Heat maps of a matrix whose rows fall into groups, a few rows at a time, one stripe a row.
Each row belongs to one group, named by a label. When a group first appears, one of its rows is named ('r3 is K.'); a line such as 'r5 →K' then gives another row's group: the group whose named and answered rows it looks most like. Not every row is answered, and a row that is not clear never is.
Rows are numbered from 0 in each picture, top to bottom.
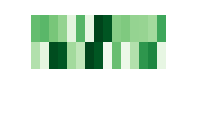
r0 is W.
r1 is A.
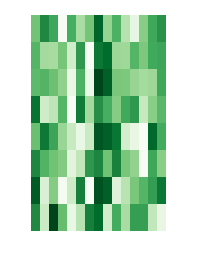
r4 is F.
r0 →F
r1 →W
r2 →W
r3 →W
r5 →F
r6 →W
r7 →A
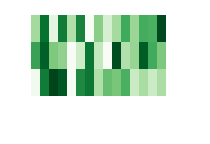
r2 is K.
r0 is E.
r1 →A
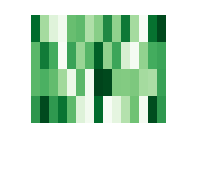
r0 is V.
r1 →F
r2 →W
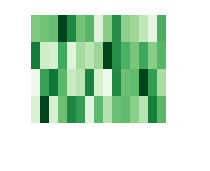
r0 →K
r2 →A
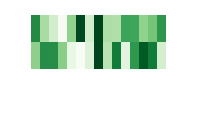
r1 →A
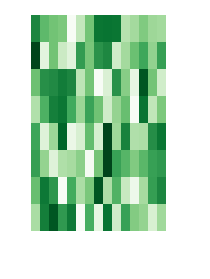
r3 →K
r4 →V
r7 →K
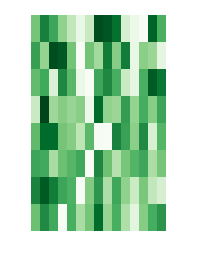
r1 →K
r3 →E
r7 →F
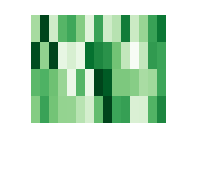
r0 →E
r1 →F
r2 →W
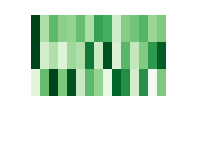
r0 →W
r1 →V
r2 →K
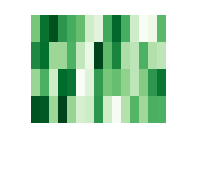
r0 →K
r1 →F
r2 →E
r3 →E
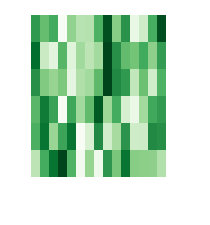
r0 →V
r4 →E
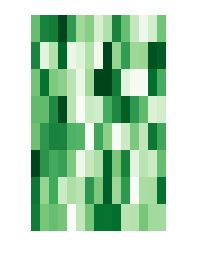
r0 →K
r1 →V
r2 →F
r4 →E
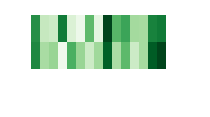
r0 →V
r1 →V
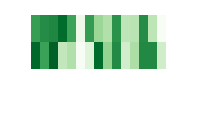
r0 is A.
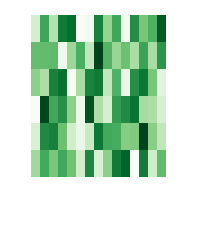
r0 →E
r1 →W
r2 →A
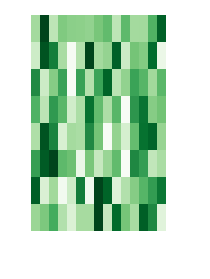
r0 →E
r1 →A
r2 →W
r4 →A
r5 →A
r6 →W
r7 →A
